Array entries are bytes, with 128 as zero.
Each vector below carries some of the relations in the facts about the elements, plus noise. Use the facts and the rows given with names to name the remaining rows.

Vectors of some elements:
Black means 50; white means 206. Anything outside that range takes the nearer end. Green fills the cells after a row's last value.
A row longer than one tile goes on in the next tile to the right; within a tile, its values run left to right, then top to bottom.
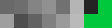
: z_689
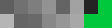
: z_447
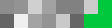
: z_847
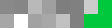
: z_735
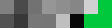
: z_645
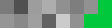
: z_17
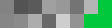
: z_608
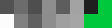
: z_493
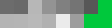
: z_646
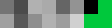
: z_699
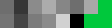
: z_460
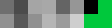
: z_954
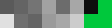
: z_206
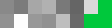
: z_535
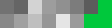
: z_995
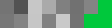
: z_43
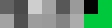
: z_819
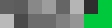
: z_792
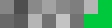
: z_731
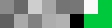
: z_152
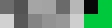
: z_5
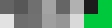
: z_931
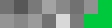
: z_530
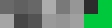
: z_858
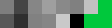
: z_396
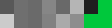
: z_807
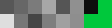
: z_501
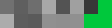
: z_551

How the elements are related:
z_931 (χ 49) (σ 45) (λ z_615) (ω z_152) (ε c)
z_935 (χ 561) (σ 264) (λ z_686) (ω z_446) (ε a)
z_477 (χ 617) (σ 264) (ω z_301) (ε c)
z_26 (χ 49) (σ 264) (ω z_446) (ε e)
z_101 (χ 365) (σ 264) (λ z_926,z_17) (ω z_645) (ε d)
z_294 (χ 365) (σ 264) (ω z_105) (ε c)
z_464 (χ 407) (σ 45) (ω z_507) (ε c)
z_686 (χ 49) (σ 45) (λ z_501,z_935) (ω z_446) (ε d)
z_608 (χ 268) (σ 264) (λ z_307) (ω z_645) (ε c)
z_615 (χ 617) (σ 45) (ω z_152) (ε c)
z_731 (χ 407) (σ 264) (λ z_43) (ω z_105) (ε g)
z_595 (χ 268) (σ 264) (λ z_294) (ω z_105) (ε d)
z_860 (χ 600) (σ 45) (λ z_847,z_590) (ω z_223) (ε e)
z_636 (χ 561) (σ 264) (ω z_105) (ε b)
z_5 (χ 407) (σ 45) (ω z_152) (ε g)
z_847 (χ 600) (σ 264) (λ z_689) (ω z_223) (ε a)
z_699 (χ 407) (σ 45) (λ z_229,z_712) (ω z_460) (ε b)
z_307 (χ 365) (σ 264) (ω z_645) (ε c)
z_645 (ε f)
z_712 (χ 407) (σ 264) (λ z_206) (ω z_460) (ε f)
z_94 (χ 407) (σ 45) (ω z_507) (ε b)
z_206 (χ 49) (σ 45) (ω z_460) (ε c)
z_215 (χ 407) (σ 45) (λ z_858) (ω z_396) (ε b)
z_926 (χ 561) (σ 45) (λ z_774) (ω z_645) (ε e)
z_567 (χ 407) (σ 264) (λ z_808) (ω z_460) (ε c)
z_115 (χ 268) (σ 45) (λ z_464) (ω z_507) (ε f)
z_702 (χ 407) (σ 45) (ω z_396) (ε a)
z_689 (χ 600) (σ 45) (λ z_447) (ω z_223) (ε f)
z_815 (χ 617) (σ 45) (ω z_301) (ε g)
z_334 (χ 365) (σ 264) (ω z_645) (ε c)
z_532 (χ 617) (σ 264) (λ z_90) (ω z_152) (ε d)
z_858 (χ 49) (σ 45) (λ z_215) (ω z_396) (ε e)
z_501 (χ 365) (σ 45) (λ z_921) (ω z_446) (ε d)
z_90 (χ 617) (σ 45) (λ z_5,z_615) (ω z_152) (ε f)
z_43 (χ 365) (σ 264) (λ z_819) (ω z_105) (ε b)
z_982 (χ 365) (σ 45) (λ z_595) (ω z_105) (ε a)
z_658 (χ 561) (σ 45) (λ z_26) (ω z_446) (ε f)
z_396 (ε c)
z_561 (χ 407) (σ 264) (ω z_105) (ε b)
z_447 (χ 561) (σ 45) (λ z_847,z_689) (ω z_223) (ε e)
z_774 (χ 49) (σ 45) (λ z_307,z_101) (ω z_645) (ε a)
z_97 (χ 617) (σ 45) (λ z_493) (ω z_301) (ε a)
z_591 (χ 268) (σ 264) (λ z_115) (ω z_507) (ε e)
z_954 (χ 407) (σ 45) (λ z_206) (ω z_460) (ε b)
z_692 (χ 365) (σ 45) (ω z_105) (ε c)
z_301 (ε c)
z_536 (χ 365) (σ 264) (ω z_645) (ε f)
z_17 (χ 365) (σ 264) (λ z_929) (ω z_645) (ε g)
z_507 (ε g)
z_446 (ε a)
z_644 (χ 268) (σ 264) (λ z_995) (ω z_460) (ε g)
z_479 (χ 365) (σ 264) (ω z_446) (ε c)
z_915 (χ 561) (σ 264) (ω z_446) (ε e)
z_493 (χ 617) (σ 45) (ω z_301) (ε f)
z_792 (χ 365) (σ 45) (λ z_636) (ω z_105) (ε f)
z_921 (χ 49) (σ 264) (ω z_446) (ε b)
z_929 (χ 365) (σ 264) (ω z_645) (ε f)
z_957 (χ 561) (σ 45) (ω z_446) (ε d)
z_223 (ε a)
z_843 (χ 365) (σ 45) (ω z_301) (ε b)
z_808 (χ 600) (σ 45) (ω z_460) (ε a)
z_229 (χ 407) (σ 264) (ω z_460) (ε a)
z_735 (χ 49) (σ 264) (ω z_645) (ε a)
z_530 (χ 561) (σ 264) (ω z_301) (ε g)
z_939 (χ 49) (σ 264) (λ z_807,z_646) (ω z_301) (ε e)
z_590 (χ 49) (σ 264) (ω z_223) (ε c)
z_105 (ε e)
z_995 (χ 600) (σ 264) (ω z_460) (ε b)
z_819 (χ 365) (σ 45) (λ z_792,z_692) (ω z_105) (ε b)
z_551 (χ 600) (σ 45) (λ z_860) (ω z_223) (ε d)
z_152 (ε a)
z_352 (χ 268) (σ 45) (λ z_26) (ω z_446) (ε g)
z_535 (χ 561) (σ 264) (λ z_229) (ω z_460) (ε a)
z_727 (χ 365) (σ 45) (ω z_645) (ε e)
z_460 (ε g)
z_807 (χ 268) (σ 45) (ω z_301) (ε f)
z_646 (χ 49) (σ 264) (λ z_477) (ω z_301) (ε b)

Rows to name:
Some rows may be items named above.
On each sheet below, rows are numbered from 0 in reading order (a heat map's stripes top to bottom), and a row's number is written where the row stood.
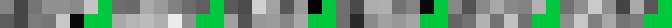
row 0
z_645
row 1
z_646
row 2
z_819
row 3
z_215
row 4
z_731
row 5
z_982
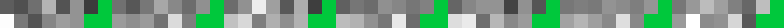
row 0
z_957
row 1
z_530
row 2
z_808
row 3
z_477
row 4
z_97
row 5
z_939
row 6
z_935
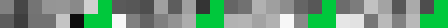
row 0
z_645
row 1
z_90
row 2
z_921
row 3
z_774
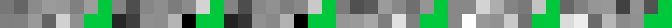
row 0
z_334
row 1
z_105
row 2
z_105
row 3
z_644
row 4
z_229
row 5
z_97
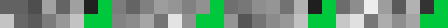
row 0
z_658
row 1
z_567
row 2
z_860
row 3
z_808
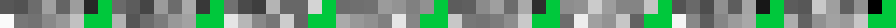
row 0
z_615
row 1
z_115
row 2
z_532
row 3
z_590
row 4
z_926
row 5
z_847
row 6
z_493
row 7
z_843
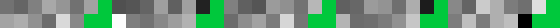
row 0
z_915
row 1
z_615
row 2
z_591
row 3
z_727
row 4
z_446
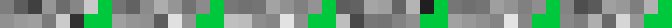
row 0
z_595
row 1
z_479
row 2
z_26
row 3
z_692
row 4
z_590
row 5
z_608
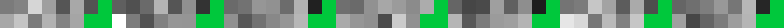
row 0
z_702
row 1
z_957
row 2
z_860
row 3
z_929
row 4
z_352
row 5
z_774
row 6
z_689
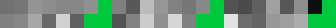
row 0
z_294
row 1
z_561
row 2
z_815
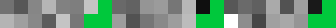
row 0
z_101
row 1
z_464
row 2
z_686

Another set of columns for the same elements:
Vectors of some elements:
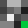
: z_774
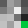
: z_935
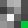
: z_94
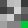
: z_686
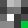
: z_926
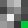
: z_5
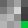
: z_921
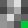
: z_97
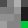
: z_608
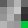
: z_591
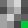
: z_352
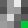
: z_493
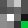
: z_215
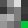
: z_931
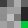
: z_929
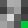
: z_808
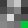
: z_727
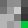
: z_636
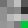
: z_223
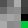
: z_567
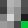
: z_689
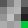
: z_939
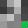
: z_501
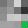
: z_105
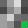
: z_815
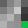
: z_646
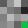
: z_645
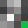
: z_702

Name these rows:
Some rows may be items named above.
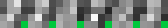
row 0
z_807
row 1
z_658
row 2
z_595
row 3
z_926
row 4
z_735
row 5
z_447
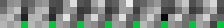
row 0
z_535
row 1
z_530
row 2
z_792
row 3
z_982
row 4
z_493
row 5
z_731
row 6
z_843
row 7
z_352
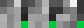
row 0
z_477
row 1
z_532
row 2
z_615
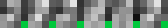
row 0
z_551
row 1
z_115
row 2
z_206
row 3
z_26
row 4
z_590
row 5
z_815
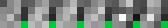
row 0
z_735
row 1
z_915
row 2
z_591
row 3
z_646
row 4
z_215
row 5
z_860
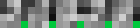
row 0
z_501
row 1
z_334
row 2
z_446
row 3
z_957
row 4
z_229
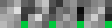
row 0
z_644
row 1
z_819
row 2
z_101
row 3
z_561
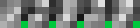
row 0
z_561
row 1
z_464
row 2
z_689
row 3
z_692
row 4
z_115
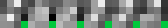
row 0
z_858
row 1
z_847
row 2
z_995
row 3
z_493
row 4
z_97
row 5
z_692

